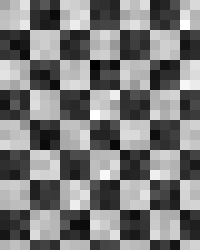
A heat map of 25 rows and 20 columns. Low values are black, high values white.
Slope: none. Grain: checkered. Histogram: two levels. Average level on the scale: 50%.
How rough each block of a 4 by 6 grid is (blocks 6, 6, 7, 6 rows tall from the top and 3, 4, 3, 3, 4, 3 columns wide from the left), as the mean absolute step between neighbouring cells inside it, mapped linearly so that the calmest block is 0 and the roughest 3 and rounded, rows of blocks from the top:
0 1 2 2 1 2
0 1 2 2 1 2
0 2 2 3 2 2
1 1 3 2 2 3
